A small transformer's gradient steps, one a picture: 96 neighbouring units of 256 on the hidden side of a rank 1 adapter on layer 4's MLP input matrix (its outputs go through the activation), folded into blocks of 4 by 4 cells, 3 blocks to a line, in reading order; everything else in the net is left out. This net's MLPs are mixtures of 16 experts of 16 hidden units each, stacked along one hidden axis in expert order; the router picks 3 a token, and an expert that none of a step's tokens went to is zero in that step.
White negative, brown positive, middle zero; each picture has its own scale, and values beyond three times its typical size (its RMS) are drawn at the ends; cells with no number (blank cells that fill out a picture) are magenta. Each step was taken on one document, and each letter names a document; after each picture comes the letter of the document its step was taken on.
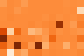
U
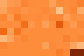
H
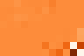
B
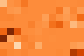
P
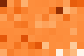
H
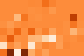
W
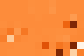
B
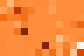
B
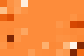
B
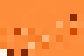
W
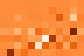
W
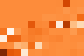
U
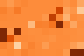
P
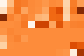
H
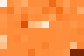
H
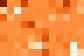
H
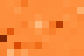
U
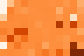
H
